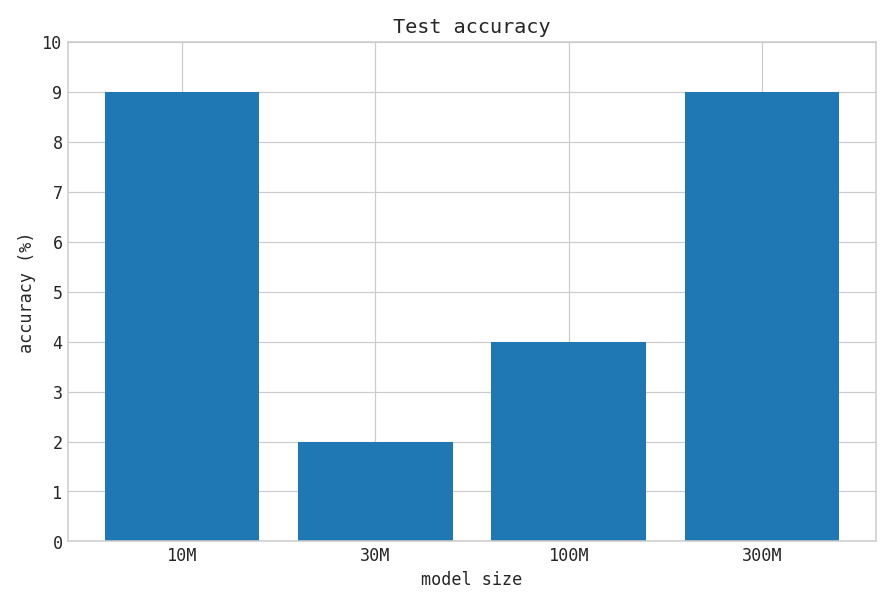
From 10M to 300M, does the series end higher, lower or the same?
the same
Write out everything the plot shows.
Title: Test accuracy
x-axis: model size, ticks 10M 30M 100M 300M
y-axis: accuracy (%), ticks 0 1 2 3 4 5 6 7 8 9 10
Values:
9 2 4 9
